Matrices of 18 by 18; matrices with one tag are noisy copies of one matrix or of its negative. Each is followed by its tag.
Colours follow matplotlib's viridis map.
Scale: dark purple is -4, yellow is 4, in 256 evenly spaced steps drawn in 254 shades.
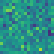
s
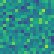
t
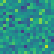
t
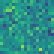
s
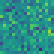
s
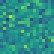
t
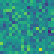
s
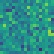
s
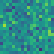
s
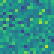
t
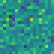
t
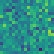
s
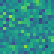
t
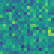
s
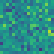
s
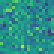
s
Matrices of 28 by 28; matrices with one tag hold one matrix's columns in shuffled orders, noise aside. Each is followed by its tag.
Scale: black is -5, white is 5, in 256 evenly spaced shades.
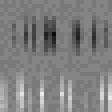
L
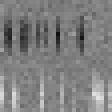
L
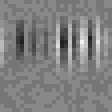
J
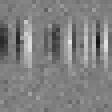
J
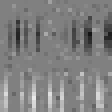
L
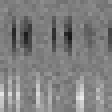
L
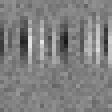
J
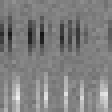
L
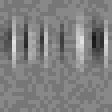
J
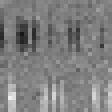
L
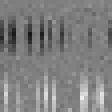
L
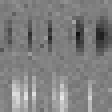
L
